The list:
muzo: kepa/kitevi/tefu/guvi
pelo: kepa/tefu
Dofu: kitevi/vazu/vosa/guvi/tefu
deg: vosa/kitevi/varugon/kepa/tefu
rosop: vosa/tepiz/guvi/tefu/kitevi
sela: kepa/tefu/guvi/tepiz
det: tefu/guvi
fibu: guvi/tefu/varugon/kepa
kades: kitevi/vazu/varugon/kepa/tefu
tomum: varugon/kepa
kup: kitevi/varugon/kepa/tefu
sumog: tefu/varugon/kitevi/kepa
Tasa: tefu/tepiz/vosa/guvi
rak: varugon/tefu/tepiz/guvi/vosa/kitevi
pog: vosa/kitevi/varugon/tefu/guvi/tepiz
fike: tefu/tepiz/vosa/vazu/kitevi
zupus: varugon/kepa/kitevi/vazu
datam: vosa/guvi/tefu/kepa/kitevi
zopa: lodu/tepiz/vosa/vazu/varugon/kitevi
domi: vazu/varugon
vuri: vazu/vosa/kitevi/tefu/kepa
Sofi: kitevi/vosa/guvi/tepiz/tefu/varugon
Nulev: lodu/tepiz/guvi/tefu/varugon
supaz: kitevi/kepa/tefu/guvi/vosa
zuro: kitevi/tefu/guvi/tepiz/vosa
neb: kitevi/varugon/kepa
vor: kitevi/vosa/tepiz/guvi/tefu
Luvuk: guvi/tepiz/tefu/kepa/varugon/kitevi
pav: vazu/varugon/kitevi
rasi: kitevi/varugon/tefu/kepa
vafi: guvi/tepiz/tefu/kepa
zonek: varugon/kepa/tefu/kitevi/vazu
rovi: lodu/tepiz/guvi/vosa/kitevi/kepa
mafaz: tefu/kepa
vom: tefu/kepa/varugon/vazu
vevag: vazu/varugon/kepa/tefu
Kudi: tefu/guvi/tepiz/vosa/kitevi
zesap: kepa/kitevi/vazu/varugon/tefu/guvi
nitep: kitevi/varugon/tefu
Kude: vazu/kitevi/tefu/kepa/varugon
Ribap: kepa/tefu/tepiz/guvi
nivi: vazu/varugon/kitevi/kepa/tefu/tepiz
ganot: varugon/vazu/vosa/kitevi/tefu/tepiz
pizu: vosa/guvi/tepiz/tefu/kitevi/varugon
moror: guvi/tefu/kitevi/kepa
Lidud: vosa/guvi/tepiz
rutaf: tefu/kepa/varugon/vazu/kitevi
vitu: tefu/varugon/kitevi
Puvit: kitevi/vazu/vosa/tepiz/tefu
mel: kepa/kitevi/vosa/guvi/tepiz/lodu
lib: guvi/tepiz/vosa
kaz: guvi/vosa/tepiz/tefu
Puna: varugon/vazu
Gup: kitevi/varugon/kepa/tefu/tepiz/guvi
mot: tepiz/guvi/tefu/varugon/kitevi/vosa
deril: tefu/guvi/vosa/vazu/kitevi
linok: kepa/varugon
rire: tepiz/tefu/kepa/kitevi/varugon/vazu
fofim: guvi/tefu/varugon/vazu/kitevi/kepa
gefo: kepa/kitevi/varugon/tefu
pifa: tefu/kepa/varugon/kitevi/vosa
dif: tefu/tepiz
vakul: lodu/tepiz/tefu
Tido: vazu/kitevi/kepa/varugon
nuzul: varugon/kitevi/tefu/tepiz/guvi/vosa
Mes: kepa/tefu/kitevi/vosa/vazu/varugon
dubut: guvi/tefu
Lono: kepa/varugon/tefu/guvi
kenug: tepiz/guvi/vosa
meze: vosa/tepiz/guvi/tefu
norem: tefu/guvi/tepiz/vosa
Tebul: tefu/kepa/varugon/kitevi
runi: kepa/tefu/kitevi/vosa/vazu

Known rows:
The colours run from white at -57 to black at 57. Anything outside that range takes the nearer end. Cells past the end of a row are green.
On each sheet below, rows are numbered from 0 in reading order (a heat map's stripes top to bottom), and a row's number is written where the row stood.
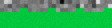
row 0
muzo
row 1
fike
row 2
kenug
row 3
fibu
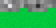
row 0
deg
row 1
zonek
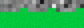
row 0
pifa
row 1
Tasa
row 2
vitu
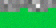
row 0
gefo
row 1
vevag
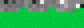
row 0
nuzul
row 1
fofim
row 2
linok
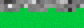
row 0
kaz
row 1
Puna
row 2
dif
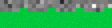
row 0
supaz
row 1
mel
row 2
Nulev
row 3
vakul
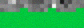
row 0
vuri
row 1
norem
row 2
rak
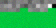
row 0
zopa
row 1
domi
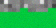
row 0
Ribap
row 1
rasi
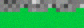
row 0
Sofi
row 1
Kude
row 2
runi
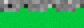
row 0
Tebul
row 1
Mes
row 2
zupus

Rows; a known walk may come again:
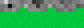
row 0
vom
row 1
pizu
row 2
rosop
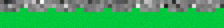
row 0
lib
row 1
tomum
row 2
Dofu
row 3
deril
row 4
norem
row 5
Tido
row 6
sela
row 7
zupus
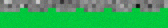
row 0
Kude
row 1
nivi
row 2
nuzul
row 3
datam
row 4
pav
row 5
supaz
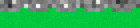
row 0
fibu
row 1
Puvit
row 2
kup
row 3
sumog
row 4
rak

